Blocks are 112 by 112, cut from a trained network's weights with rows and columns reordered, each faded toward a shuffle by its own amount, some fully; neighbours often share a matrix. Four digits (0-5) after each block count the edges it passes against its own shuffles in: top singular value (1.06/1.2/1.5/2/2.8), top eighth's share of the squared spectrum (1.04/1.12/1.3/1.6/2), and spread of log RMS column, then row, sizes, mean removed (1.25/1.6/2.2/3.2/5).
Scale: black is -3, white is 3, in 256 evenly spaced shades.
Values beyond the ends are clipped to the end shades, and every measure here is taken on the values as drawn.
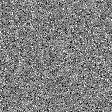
0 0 0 0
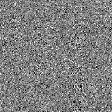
3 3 2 2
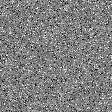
0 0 0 0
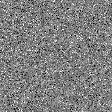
1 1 1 0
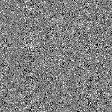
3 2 3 0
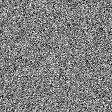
0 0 0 0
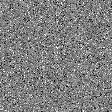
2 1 1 0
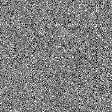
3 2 2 1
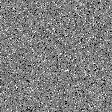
1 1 1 0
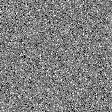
0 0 0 0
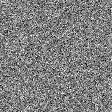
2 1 0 0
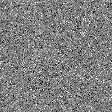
1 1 1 0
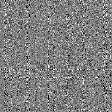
3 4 4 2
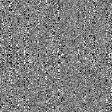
3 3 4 1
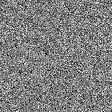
2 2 0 0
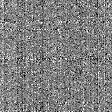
3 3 1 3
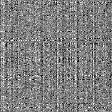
4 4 2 4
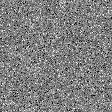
0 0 0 0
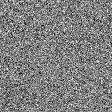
2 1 0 0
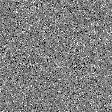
1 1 1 0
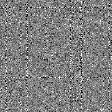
3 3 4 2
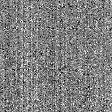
3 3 1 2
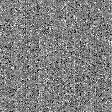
2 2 0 1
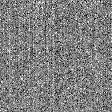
3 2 0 2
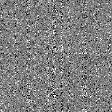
3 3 3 0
